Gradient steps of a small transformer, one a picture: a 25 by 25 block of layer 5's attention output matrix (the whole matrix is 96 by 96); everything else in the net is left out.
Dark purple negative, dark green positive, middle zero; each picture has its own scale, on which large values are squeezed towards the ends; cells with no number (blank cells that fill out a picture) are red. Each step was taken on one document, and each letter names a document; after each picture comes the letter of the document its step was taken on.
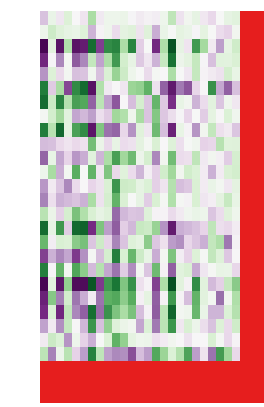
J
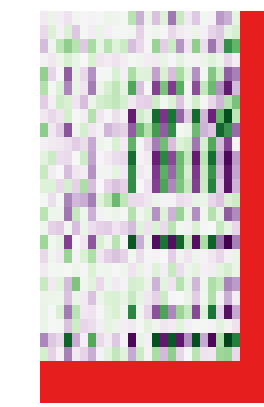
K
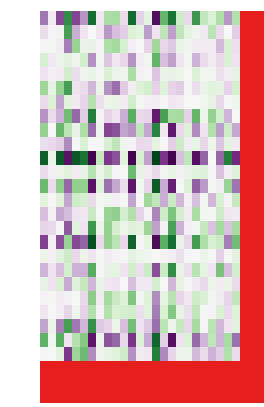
J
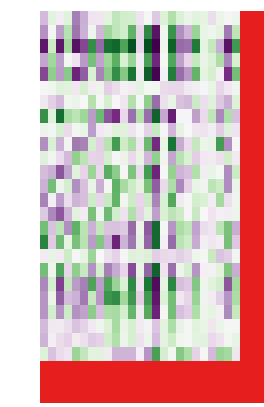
J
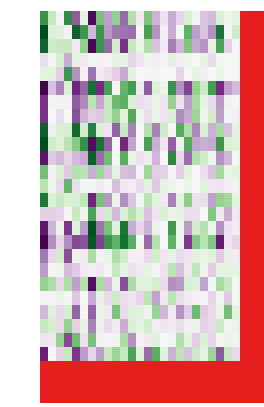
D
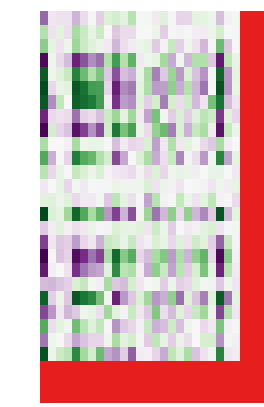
D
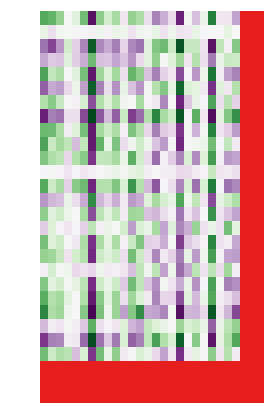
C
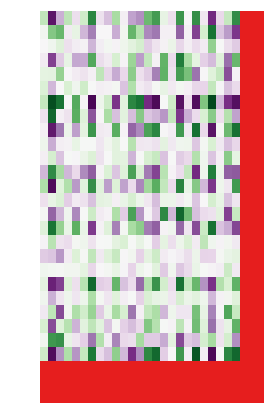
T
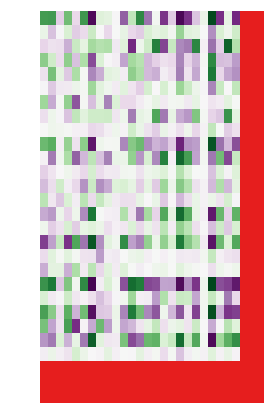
C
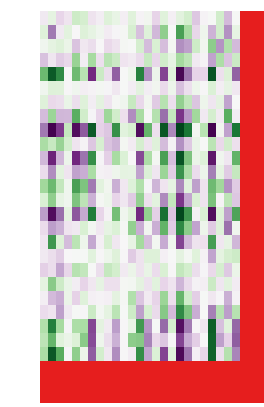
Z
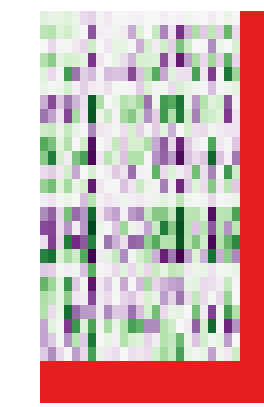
C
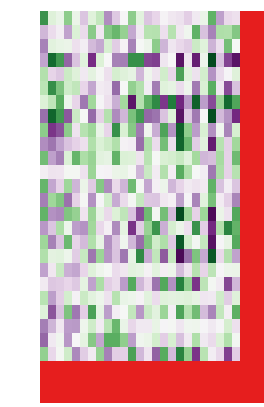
Z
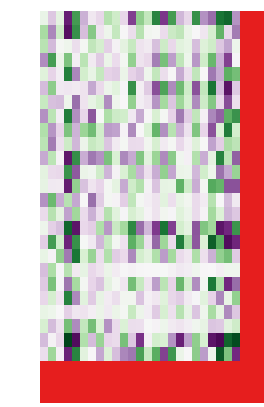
K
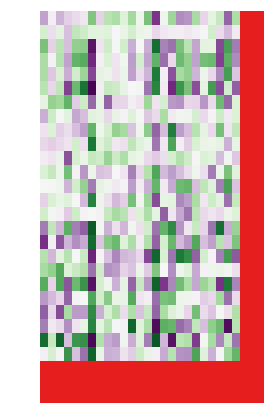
J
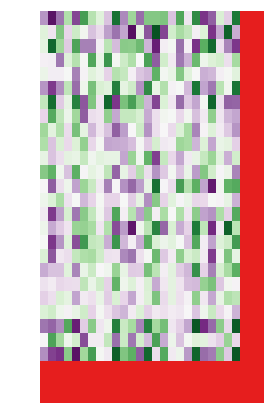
T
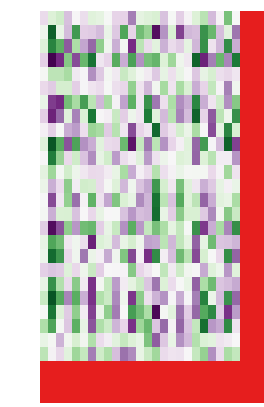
T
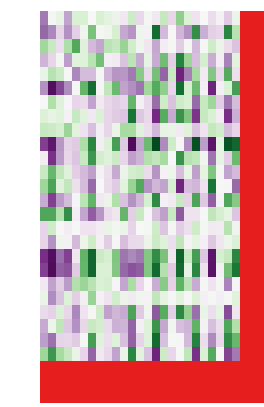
Z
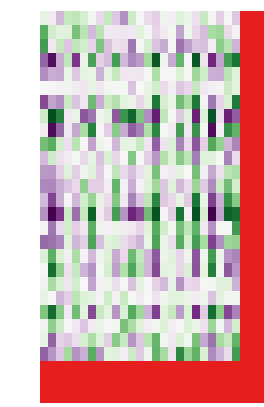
T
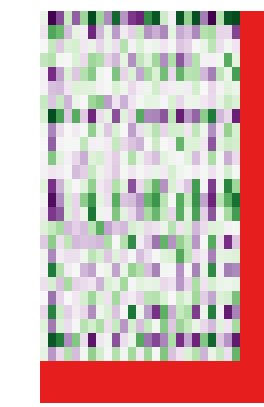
T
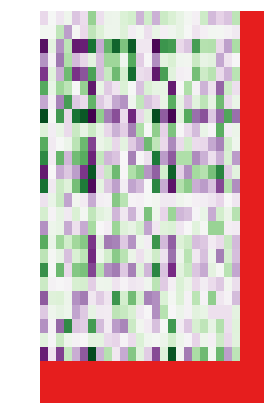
J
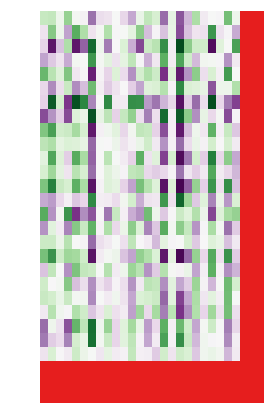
C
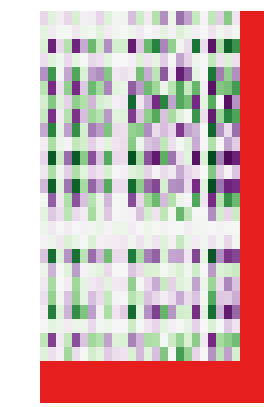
C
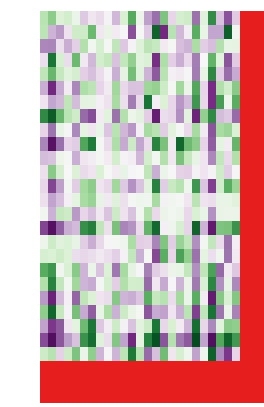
T
